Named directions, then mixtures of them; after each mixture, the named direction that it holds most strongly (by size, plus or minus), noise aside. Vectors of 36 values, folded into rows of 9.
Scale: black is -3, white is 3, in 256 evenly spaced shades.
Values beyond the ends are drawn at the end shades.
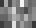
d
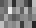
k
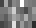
d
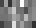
d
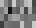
k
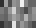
d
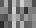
d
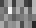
k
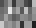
k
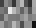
k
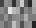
k
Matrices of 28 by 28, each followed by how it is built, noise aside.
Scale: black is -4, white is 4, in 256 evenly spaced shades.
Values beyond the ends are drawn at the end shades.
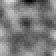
smooth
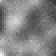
smooth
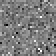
noise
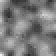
smooth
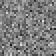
noise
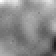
smooth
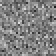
noise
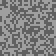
noise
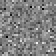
noise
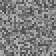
noise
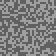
noise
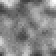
smooth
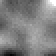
smooth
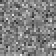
noise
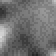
smooth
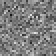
noise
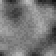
smooth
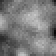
smooth
